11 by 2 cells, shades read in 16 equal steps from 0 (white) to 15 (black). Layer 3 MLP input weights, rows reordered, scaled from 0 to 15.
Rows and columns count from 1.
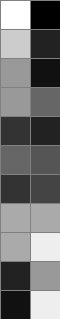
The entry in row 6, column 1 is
9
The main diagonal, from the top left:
0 13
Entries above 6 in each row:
1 1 1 1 2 2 2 0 0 1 1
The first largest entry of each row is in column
2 2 2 2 2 2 1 1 1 1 1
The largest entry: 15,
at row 1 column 2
